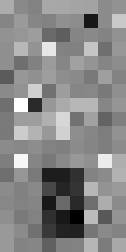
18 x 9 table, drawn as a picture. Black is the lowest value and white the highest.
The bottom left is the calmest part. In the bottom middle lies a patch that is lower than the rest. No single row or column stands out from its neighbours. The bottom middle is the ninth with the lowest average. The middle left is the roughest part.
